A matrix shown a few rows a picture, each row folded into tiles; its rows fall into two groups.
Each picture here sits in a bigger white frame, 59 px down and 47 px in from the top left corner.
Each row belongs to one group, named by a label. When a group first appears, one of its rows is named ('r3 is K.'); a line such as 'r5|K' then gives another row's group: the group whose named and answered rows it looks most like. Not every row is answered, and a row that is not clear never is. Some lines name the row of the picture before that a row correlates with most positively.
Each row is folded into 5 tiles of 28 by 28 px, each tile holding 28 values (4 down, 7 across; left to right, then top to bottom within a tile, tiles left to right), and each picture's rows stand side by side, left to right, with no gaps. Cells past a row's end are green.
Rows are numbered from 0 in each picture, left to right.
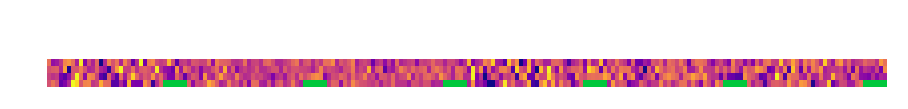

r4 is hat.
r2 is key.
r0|key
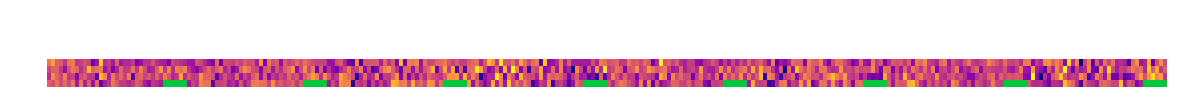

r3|key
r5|hat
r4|key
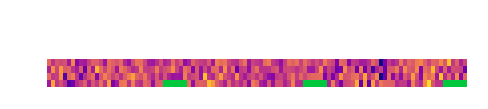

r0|hat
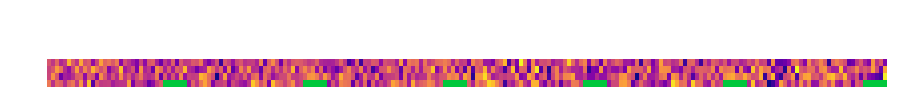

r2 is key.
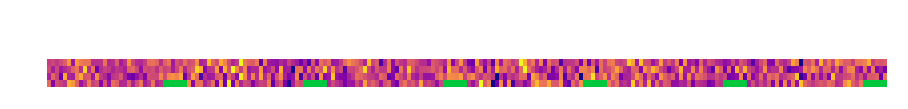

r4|key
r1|key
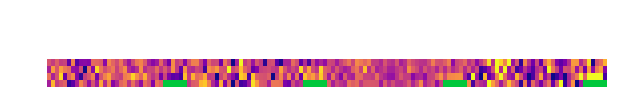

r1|key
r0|hat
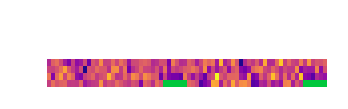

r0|hat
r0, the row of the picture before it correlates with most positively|0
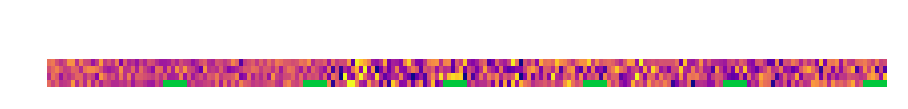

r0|key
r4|key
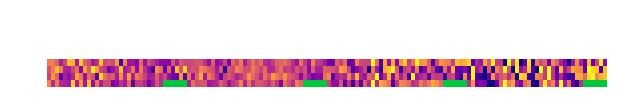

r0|key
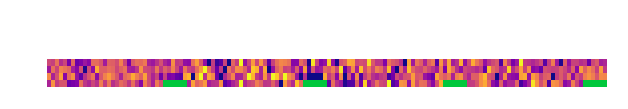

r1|hat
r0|hat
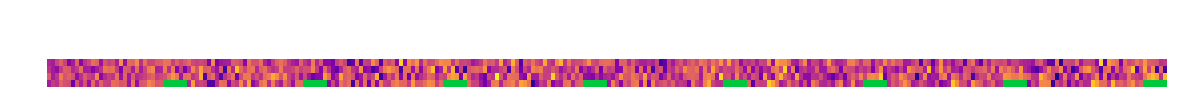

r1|hat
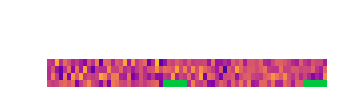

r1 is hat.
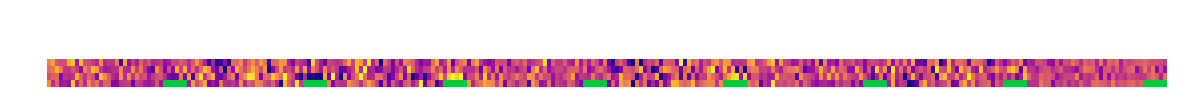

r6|hat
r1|hat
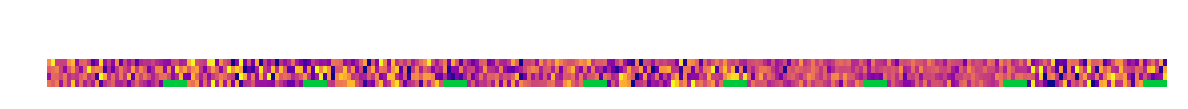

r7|hat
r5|hat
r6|hat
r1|key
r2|hat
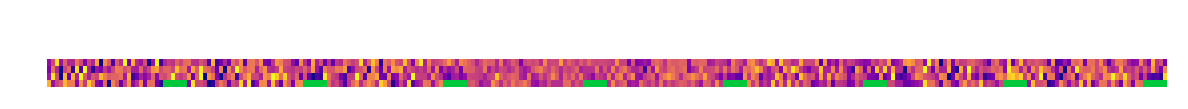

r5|key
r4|hat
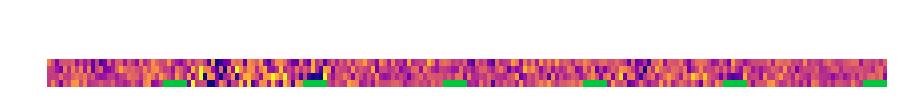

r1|hat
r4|hat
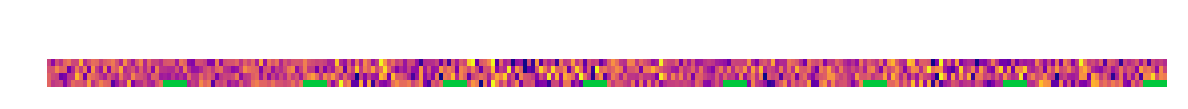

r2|key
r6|key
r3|key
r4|key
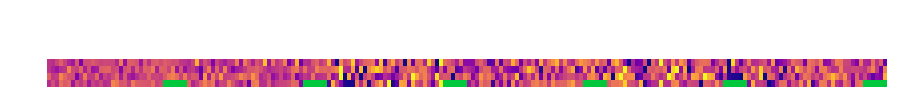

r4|hat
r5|hat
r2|hat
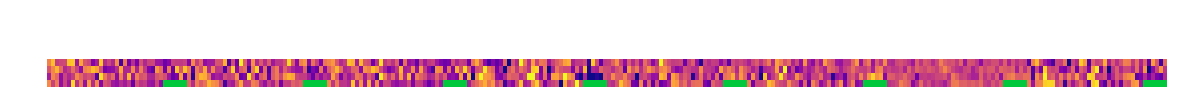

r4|key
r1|hat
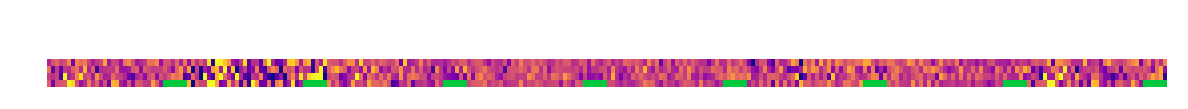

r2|key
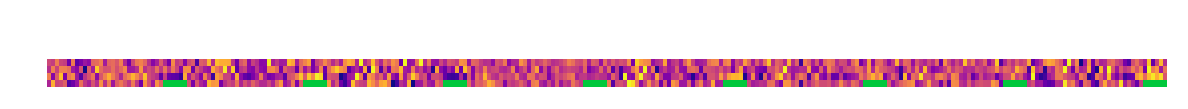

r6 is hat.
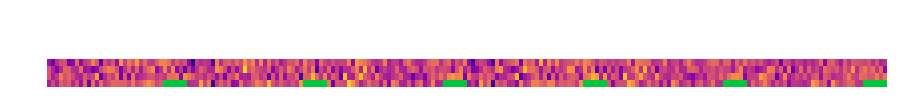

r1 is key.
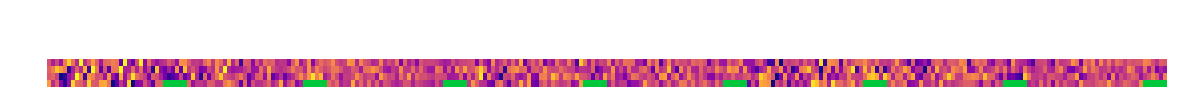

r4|hat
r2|key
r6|hat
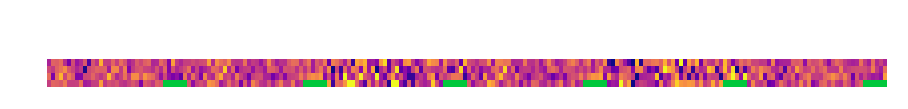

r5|hat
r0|hat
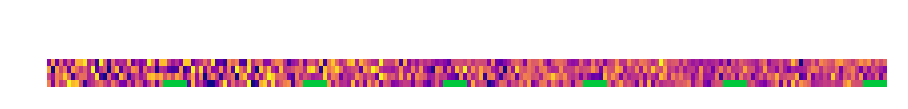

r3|hat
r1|hat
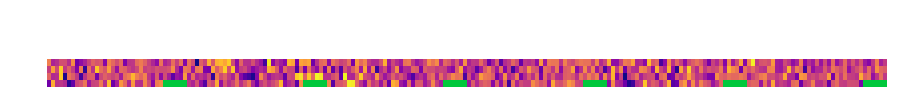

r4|hat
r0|hat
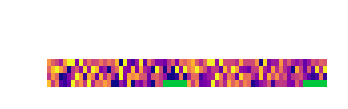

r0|key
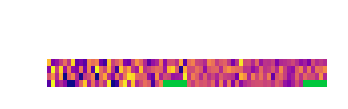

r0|hat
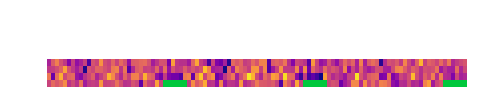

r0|hat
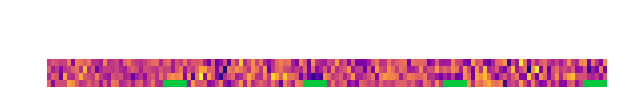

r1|hat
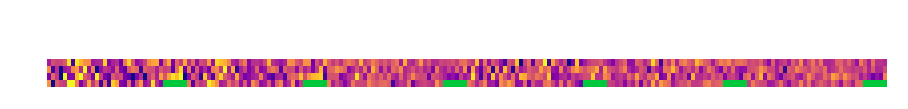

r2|key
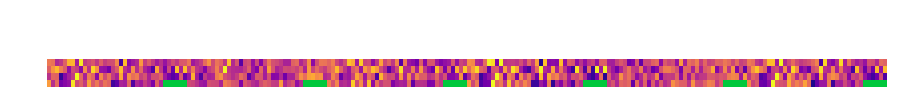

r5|key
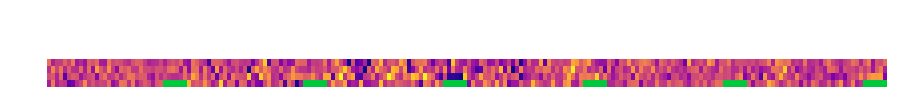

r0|hat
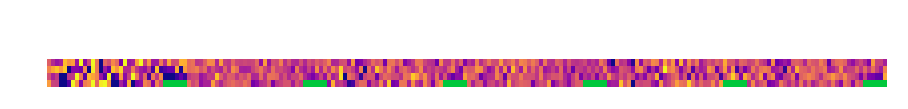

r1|key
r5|hat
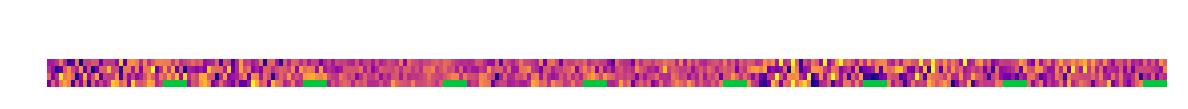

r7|key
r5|key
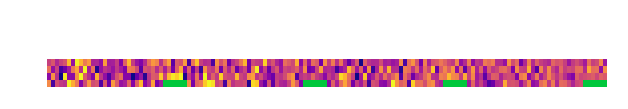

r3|hat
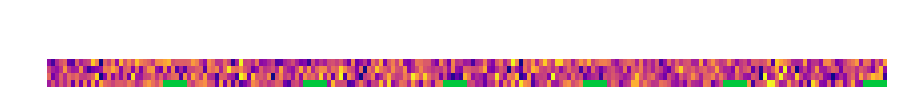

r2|hat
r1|key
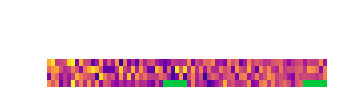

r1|hat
